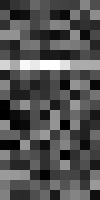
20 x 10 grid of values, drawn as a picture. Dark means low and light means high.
Row 7 stands out from the rest. Overall the values sit about 30% of the way up the scale. The ninth with the lowest average is the middle left. There is no overall slope.
